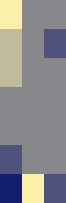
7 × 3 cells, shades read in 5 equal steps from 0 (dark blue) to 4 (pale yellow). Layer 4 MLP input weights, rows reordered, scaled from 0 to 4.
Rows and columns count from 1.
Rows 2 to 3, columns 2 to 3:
2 1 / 2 2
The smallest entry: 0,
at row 7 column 1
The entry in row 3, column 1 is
3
